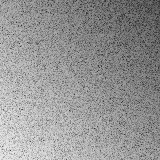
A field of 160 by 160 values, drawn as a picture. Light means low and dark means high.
The texture is fine-grained noise. Values rise toward the top right. No row or column stands out. The bottom left is the ninth with the lowest average. The histogram is bell-shaped.
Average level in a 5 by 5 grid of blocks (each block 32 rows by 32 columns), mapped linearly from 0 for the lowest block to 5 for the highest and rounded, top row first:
23445
22344
12234
11233
01123
